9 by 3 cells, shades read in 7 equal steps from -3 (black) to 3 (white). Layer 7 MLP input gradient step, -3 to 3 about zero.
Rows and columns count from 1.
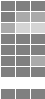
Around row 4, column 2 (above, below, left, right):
2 0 0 0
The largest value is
3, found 3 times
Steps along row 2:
up same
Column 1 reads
0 0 1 0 0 0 0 3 0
